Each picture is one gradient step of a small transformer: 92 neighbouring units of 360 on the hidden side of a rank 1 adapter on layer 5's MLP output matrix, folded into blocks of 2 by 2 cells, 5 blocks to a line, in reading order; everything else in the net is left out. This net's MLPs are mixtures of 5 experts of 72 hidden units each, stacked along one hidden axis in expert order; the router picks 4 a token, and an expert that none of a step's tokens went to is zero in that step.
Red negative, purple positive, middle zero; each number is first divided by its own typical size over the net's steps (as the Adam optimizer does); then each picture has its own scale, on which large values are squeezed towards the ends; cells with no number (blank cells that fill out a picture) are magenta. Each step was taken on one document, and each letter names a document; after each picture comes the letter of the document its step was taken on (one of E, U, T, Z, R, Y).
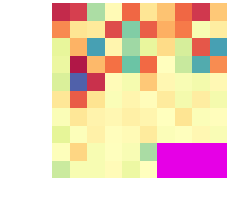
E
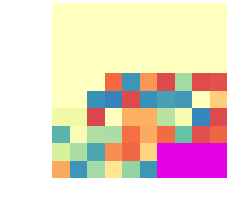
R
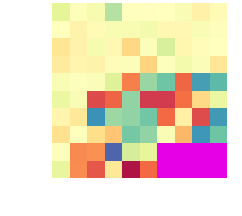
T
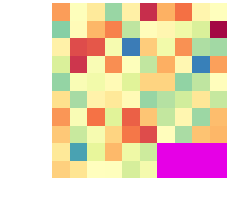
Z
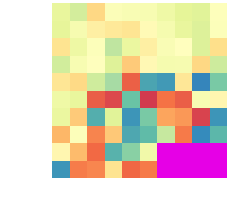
R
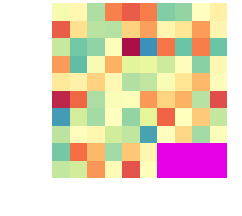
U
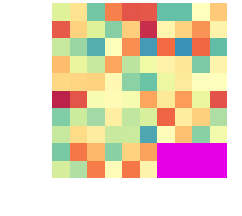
U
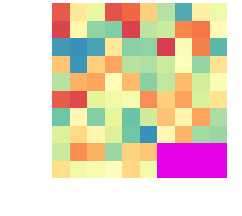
Z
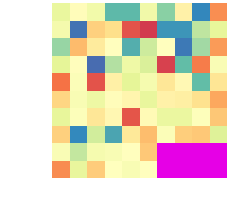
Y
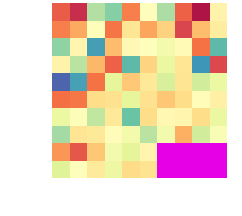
E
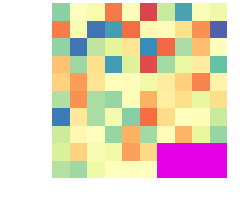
Z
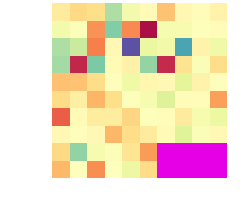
U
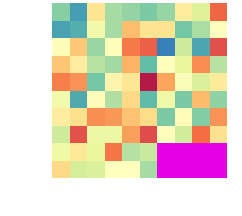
Y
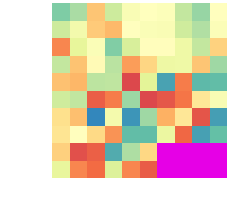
T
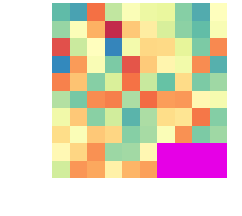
R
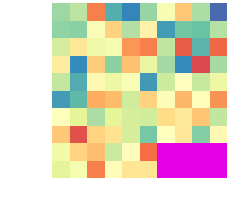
Y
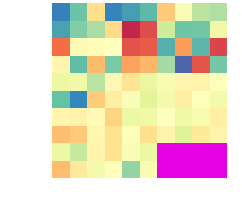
Y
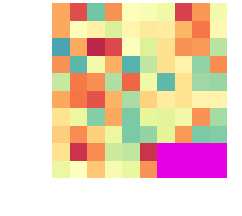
E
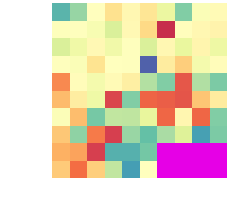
T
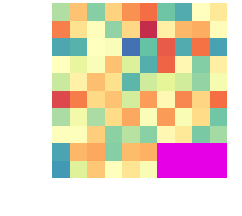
U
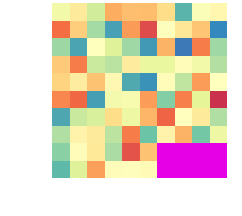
U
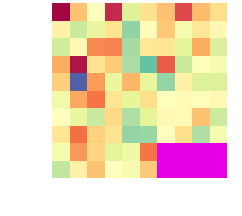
E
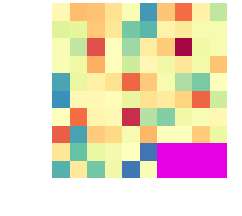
U
